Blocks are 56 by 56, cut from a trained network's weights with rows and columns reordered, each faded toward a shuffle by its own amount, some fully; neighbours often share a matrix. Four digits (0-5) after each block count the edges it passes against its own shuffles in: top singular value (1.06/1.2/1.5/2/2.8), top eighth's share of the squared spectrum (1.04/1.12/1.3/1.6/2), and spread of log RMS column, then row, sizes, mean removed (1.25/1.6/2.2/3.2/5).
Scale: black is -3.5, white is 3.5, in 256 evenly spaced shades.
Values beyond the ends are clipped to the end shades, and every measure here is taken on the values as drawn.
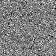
2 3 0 1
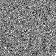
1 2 0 0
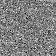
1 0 0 0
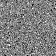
2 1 0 0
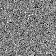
0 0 0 0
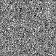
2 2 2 0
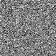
2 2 0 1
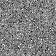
0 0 0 0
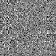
3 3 2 1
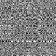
4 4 1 3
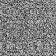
3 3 0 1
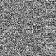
3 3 1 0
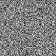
4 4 1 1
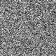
0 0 0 0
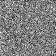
1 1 0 0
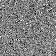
0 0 0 0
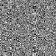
3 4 2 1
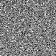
1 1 0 0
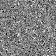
1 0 0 0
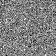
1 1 0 0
